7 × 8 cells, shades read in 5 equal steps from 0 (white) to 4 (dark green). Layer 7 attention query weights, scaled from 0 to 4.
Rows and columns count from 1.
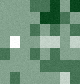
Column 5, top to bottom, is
3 4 2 1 2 3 2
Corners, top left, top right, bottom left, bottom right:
2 4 2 3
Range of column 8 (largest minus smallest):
3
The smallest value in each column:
2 0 2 2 1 1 1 1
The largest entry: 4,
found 4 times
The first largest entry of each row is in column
6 5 4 1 1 5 2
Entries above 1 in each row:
8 8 8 4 8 8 7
